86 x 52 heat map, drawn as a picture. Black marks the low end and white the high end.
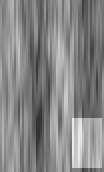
The bottom right is the ninth with the highest average. An odd patch, higher than its surroundings, sits in the bottom right. The bottom right is the roughest part. Stripes running up and down repeat 2 times from left to right.
